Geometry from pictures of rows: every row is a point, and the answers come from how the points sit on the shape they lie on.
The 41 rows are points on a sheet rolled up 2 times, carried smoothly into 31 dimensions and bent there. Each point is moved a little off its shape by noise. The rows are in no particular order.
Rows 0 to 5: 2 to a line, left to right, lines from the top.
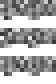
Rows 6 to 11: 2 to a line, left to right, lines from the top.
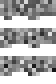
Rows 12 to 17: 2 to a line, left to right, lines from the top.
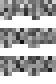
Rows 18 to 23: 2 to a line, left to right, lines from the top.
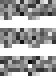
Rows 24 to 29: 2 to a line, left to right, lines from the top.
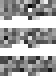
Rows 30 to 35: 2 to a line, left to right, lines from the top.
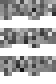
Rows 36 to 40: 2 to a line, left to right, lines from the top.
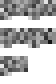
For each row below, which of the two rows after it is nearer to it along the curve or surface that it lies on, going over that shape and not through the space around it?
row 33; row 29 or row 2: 29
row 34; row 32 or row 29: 29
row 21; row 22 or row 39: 39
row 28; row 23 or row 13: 13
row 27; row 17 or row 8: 8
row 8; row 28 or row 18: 28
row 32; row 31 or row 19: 19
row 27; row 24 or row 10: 24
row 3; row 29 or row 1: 29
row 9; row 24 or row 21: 21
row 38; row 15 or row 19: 15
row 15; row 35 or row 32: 35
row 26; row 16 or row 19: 16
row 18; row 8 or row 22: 22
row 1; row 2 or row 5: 5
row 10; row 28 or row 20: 20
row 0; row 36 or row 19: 19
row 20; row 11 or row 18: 18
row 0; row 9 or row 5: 9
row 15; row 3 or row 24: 24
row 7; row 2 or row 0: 2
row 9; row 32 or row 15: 32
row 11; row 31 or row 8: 31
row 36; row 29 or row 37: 29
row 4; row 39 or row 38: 39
